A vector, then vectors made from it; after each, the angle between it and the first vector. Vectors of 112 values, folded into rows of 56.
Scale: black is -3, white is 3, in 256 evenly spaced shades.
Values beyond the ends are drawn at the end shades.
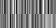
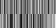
partly aligned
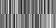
partly aligned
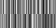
nearly opposite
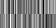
nearly opposite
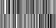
partly opposed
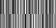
partly opposed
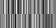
nearly opposite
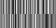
nearly opposite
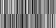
partly aligned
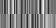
nearly parallel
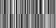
nearly parallel
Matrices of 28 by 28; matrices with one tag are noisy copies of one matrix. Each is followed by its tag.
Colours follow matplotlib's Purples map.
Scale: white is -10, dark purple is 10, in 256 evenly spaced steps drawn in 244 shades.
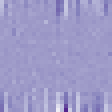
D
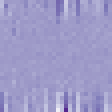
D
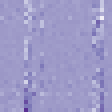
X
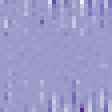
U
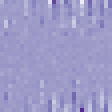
U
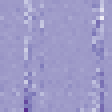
X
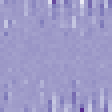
U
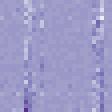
X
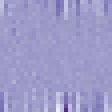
D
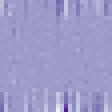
D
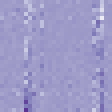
X
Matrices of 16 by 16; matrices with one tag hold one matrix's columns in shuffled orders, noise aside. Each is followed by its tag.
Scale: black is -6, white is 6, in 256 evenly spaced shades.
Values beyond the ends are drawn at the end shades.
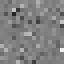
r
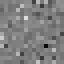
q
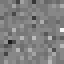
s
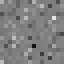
q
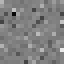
r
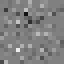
r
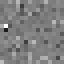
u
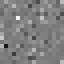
q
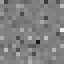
s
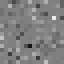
q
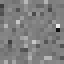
u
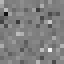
r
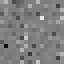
q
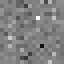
q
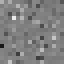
q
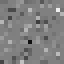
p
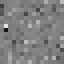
u
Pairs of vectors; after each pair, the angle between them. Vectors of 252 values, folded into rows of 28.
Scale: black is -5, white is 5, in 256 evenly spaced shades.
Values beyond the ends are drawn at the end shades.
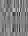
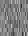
partly aligned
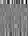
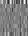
nearly parallel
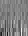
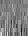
nearly opposite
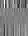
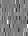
orthogonal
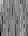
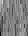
nearly parallel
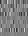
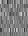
nearly opposite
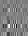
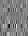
nearly opposite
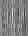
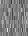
partly opposed
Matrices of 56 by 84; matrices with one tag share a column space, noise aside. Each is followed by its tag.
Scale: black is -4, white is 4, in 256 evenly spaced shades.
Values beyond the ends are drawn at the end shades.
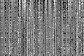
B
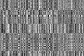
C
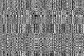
C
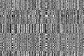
C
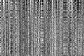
B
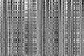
B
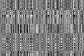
C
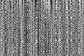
B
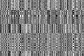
C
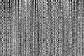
B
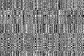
C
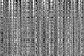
B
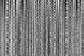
B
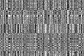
C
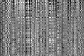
B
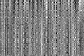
B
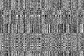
C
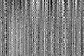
B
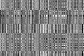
C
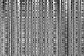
B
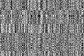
C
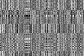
C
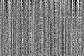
B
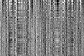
B
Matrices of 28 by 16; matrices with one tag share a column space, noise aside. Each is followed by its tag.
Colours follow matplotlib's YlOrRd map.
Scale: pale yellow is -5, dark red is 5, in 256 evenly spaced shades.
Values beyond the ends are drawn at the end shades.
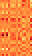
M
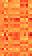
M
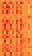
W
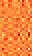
M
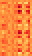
W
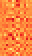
M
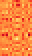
M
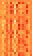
W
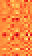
M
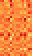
M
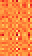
M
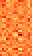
M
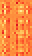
W
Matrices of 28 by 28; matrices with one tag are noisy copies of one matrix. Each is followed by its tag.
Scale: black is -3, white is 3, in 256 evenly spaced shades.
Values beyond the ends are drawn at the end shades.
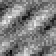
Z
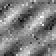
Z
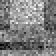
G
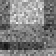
G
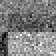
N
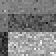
N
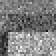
N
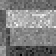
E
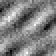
Z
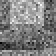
G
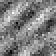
Z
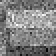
E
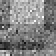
G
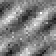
Z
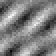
Z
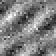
Z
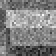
E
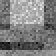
G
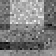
G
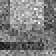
G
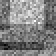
G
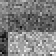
N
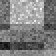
G
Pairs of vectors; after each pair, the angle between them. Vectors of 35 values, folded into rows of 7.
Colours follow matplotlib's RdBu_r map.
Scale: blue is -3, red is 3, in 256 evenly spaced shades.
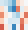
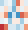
partly aligned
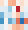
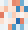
partly opposed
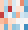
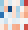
nearly opposite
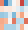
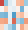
nearly parallel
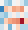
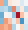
orthogonal
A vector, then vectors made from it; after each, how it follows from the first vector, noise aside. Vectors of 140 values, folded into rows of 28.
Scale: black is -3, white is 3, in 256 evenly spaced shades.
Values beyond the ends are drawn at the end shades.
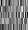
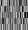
sign-scrambled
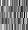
negated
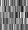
sign-scrambled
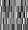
sign-scrambled
